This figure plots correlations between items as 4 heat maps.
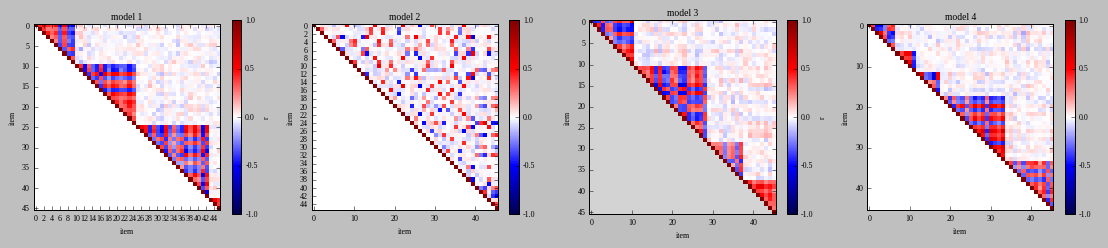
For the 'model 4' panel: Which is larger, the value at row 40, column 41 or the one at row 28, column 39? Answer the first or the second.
the first
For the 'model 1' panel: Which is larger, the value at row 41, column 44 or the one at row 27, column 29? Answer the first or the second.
the second
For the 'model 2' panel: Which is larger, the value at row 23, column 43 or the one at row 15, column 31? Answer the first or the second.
the first
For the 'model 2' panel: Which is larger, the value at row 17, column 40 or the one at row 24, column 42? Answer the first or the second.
the second
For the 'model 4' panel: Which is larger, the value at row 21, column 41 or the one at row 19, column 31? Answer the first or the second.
the first
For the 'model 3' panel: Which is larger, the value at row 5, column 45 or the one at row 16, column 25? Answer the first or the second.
the first
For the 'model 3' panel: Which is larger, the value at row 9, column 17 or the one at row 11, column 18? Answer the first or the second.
the first
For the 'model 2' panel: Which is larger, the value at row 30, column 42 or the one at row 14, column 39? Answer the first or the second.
the first
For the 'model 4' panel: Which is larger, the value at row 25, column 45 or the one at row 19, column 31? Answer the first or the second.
the first
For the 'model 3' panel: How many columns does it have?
46
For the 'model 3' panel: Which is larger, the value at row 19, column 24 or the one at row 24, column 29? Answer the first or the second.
the second
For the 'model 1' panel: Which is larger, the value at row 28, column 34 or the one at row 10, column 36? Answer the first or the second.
the second
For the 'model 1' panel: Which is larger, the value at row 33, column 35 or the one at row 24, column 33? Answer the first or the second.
the first
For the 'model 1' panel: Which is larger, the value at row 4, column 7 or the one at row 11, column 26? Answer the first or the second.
the first
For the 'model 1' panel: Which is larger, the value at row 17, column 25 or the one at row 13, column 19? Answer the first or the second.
the first
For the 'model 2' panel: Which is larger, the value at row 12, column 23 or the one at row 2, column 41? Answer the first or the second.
the second
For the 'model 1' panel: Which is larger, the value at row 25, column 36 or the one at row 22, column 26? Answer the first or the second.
the second
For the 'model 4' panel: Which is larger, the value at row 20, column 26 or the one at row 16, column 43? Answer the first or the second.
the first
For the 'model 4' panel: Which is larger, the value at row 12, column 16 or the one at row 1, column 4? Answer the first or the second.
the second
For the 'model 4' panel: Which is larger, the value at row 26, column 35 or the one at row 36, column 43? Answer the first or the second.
the first
